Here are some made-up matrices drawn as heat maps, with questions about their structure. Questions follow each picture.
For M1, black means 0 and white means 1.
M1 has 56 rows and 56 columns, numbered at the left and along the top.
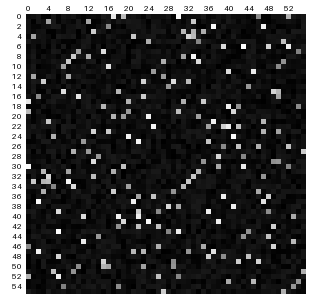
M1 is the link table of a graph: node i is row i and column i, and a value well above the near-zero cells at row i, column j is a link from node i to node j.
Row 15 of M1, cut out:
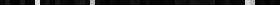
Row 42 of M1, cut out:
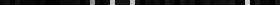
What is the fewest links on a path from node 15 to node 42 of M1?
2
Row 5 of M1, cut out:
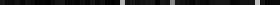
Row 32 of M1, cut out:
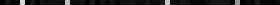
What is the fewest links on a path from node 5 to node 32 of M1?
5
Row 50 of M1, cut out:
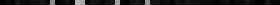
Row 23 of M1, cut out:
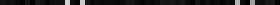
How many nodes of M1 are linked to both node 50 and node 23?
1
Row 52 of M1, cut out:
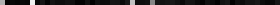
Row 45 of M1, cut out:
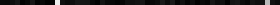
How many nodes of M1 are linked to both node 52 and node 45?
0
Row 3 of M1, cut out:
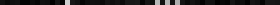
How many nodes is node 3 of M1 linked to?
4
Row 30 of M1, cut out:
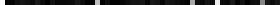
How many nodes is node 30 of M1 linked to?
5
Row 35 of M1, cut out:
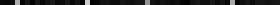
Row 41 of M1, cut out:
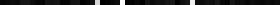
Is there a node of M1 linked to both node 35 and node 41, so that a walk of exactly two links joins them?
no
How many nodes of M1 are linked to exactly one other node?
0
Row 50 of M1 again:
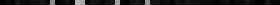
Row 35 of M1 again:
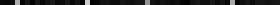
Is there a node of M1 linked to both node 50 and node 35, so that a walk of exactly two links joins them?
yes
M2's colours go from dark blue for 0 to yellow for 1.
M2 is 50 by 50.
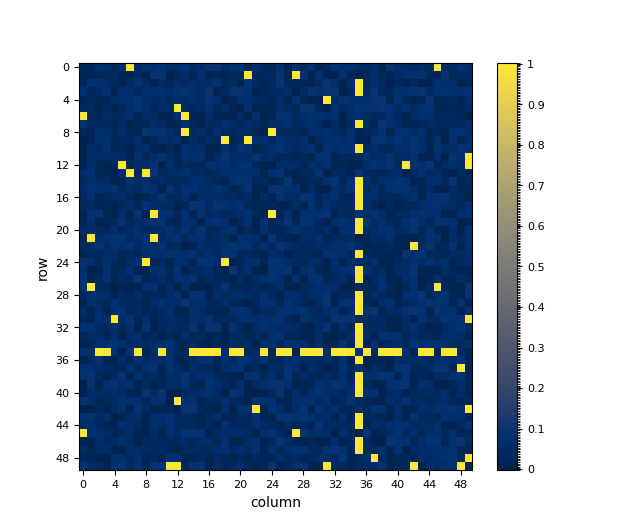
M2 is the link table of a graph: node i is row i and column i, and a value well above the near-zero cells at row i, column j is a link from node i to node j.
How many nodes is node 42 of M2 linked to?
2
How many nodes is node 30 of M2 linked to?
1
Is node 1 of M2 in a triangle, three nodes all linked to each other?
no
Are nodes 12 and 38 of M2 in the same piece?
no
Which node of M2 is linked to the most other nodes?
node 35
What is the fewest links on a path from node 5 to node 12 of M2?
1
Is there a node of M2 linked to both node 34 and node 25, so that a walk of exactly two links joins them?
yes
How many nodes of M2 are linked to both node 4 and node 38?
0
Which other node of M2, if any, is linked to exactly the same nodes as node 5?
node 41
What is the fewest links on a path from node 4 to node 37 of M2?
4
